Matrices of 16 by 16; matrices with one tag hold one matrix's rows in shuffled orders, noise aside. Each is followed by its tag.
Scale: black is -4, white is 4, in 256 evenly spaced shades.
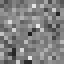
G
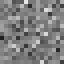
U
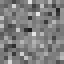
G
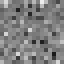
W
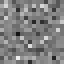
W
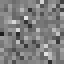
U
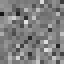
U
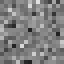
G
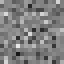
W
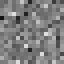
U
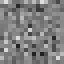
W
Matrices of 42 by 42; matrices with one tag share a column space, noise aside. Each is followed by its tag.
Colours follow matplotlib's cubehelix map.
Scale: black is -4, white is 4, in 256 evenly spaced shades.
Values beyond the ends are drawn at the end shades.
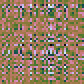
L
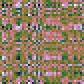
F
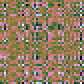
F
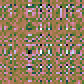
L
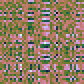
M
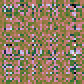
L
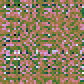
L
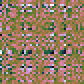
L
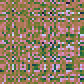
M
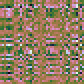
L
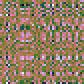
F
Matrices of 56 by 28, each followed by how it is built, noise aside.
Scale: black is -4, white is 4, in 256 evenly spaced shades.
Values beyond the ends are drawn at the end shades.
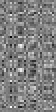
low rank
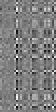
low rank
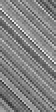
Toeplitz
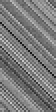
Toeplitz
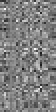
low rank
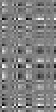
low rank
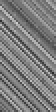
Toeplitz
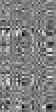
low rank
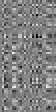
low rank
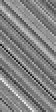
Toeplitz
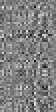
low rank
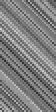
Toeplitz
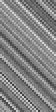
Toeplitz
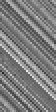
Toeplitz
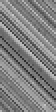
Toeplitz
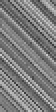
Toeplitz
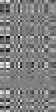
low rank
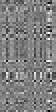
low rank
